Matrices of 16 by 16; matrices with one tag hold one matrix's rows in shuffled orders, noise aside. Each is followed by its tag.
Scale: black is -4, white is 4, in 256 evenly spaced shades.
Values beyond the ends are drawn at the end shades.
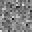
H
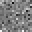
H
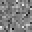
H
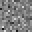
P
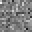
H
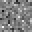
P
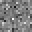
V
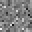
H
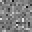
H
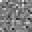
H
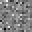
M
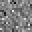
V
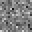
H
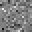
P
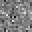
V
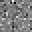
V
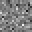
H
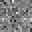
V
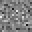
H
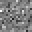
H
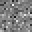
V
